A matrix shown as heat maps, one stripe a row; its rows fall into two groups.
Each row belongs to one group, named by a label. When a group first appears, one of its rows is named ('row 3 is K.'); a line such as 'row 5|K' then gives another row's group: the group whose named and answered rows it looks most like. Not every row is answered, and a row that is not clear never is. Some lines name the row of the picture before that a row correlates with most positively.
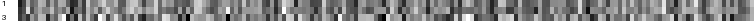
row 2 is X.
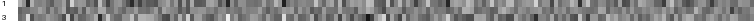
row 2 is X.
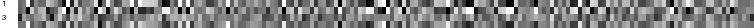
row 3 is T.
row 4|X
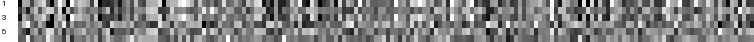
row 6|X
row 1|T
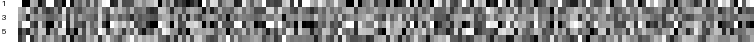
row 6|X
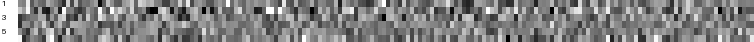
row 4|T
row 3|X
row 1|X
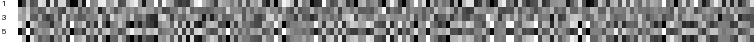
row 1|X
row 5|X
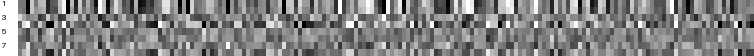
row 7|X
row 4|T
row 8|T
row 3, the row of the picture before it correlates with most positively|2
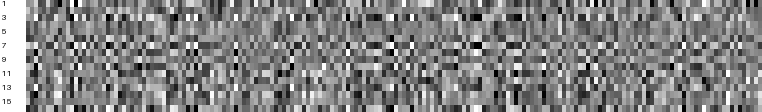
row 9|X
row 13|X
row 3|X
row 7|X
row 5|T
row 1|T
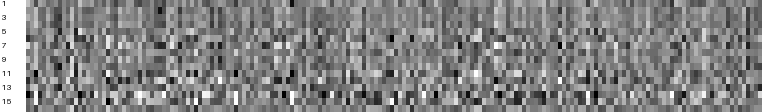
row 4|T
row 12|T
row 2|T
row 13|T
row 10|T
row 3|T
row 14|X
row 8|X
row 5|T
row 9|T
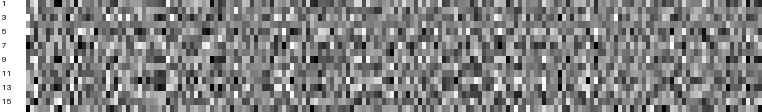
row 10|X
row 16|T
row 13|T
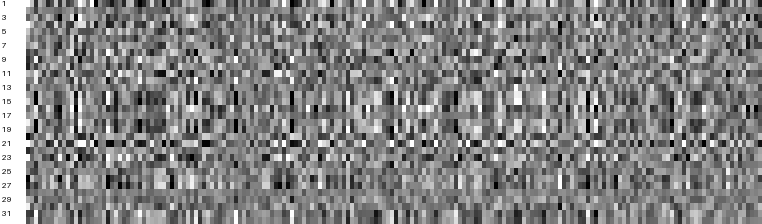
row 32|X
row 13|T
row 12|X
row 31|X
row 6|T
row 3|T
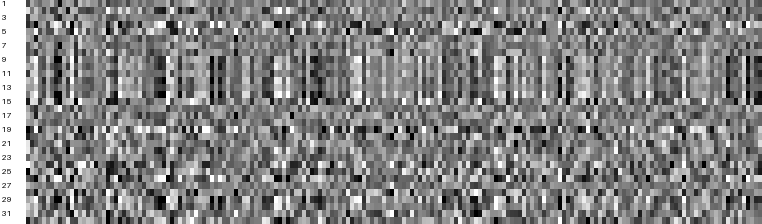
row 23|T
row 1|T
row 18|T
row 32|T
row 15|T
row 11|T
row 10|T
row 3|T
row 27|X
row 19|X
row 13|T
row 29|T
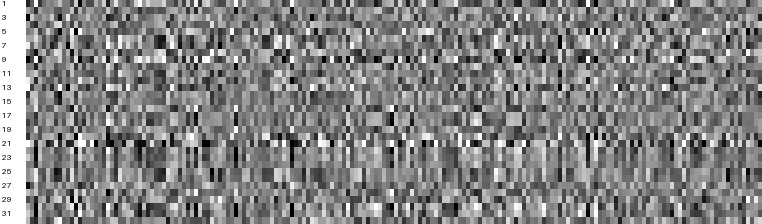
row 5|T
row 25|T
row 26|T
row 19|X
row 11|T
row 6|T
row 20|T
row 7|T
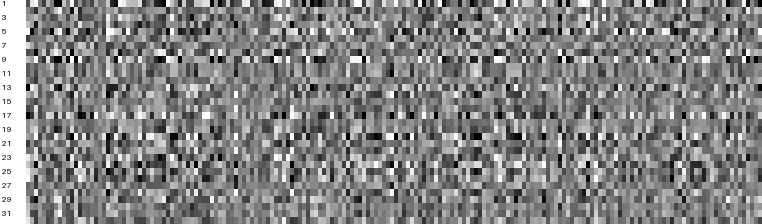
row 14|X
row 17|X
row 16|X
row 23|T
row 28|X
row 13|T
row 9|T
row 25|X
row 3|T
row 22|X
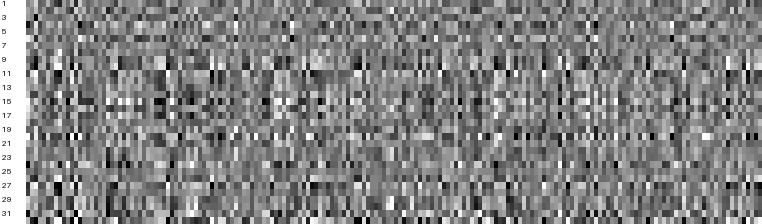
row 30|X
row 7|X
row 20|T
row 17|T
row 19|X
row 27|T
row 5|X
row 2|X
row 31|T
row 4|X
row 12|T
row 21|T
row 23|X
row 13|T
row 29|X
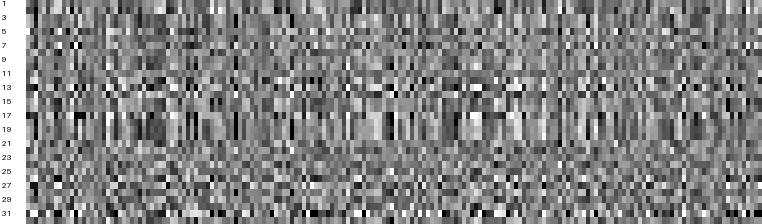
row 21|T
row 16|T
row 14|X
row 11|X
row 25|X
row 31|T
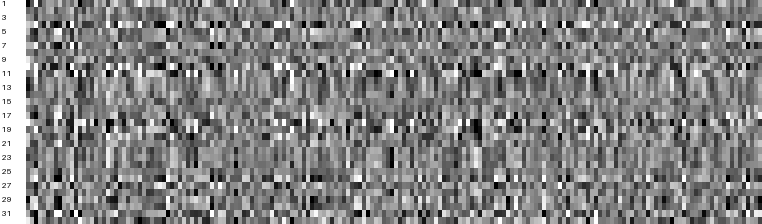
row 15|T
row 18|X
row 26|T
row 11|X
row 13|X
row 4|T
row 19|X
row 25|T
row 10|T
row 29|T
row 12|X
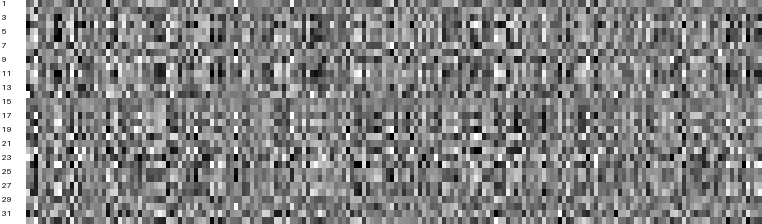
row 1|X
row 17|X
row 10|T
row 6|T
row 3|T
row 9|X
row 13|X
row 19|X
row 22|X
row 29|T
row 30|X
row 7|X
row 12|T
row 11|T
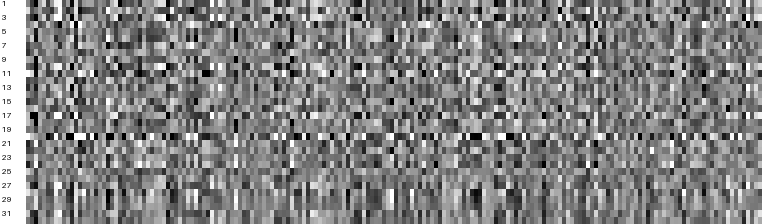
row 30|X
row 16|T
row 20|X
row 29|X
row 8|X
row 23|X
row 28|X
